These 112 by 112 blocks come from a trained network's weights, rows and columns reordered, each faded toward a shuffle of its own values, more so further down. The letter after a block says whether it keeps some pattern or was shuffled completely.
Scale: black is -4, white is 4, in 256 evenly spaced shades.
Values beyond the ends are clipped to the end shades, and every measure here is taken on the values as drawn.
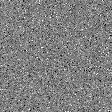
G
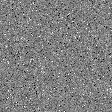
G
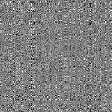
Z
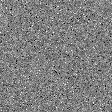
G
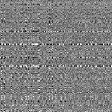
Z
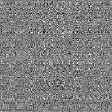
Z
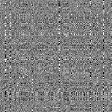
Z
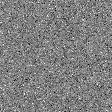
G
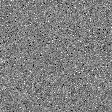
G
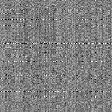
Z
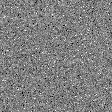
G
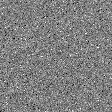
G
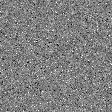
G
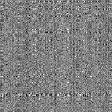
Z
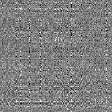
Z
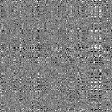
Z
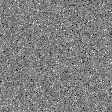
G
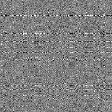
Z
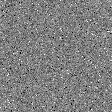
G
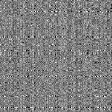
Z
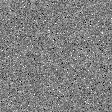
G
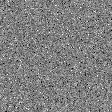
G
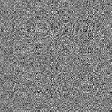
Z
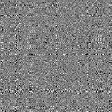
Z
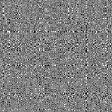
Z
